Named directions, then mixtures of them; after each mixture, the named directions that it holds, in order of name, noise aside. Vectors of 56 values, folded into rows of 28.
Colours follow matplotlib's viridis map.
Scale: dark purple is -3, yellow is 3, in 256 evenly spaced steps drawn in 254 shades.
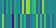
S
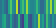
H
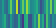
H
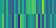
H, S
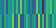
H, S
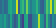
H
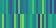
H, S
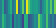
H, S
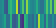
H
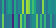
S
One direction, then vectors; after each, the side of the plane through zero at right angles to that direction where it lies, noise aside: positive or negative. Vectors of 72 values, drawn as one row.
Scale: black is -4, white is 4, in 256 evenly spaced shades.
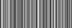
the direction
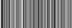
negative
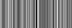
positive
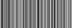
negative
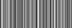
positive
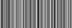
negative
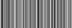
negative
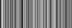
positive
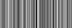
positive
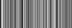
positive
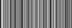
positive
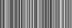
positive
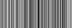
negative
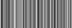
negative
